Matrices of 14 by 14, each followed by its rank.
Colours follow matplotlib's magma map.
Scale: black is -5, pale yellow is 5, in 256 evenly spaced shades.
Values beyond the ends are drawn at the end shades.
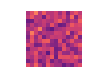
full rank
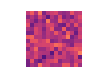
full rank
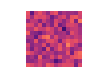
full rank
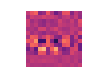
two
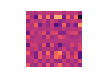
two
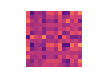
two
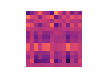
two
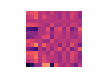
two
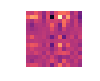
two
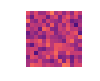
full rank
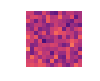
full rank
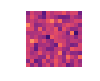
full rank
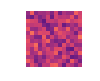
full rank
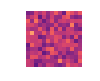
full rank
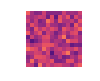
full rank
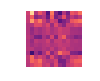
two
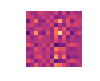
two
